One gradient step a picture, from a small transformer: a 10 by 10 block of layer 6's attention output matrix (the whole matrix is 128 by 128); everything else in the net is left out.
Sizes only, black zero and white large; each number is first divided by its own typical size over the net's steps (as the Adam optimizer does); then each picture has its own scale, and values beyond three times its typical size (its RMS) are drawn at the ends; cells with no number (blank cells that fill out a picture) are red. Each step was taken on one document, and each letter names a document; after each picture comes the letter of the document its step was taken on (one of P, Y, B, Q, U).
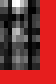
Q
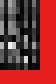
Q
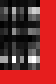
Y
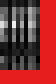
Y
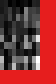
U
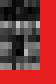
U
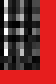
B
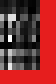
Q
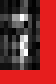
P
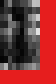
Y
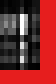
P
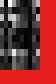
Q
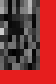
Y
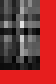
B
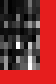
U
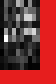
B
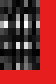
U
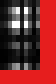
P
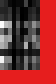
U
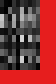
Y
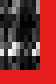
Q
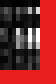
U
